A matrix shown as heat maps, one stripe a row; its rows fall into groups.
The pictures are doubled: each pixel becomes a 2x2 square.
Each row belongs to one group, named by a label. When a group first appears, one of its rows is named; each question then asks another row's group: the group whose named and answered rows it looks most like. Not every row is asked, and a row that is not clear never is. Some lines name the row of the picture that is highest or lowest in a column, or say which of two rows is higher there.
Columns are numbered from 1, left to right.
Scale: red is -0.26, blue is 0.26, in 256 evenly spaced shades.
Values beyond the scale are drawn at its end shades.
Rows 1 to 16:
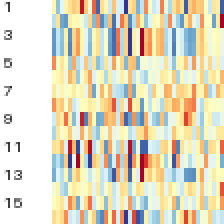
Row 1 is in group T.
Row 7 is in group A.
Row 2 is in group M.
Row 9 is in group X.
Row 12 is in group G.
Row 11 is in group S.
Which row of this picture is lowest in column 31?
11
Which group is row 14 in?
M
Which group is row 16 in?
X
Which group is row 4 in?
G
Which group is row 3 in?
G
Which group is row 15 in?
S
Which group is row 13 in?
G
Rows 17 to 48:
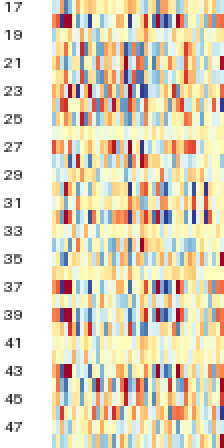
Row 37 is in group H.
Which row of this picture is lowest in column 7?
28
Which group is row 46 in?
T
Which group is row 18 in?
H
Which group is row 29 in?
T
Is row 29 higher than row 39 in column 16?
No
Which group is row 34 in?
G
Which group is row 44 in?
M
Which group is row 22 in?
X
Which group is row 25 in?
X
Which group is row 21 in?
M
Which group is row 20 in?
X
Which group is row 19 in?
X
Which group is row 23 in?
S
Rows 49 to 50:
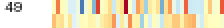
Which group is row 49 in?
M
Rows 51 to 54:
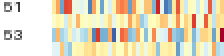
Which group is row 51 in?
H
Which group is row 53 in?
M
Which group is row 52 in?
A
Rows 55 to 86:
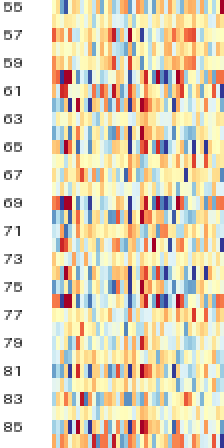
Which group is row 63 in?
X
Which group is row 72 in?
T
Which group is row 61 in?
T
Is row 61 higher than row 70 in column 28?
Yes
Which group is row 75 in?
G
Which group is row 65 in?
H
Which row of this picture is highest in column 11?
58
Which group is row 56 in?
A
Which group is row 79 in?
G
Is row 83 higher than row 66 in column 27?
Yes
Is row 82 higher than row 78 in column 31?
No
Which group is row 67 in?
T
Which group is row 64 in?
G
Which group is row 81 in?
G
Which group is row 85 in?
G
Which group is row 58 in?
A
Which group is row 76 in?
H
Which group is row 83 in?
X
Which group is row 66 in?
A
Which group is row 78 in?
T
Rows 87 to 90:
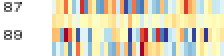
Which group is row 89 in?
H
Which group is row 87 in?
X
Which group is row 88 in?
S
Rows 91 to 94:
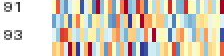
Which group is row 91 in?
M
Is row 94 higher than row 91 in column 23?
Yes
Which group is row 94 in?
S
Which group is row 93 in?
T
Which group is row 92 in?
G
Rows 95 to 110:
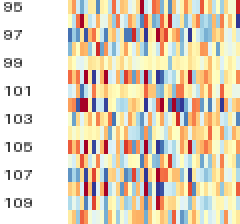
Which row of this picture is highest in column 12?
103
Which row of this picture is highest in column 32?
108
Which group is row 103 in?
T
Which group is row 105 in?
S
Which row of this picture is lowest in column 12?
95
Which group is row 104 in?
A
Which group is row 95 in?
M
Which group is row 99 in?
T
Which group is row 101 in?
A
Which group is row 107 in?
G
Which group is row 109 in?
G
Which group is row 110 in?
H
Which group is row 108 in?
S
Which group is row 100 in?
S
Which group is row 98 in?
X
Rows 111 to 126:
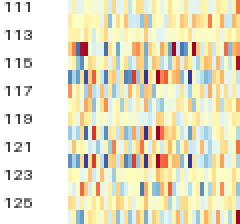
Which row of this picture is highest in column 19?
124
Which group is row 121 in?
M
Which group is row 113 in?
S
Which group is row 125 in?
T
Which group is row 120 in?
G
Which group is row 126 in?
M
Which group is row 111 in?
M
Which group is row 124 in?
T
